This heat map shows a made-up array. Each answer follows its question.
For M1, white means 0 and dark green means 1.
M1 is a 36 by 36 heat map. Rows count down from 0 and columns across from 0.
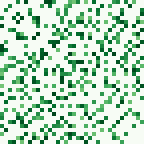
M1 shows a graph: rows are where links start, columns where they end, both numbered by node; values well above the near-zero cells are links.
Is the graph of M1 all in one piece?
yes
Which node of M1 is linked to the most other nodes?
node 17
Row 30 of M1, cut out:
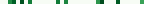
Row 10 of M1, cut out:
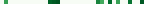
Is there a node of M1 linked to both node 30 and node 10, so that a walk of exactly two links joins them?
yes
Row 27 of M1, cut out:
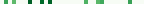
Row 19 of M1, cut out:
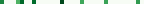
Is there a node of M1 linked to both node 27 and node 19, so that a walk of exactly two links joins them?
no
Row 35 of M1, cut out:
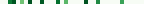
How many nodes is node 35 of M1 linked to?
10
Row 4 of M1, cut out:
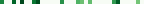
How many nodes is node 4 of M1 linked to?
12
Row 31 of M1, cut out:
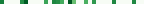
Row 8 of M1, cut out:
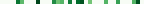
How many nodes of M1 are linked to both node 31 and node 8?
6
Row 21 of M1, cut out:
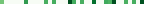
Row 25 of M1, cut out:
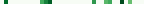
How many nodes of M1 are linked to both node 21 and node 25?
4
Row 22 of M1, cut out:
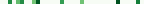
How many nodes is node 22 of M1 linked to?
9
